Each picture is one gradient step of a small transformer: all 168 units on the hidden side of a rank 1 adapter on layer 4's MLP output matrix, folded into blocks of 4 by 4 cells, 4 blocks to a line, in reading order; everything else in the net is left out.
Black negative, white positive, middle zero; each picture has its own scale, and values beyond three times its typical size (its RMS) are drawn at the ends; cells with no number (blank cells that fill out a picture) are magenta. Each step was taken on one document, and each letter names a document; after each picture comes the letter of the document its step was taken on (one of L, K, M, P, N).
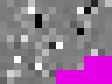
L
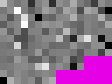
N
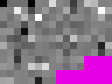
N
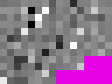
L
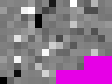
L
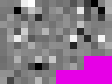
N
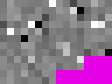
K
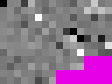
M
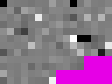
M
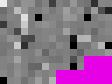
N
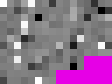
N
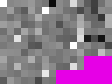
M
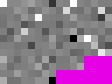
M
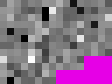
K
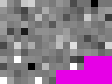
N
